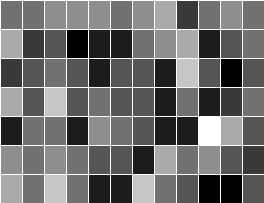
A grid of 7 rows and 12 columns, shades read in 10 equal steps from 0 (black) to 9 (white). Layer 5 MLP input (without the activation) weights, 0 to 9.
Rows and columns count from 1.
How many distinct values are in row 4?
6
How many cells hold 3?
19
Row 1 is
4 4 5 5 5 4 5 6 2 4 5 4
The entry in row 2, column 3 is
3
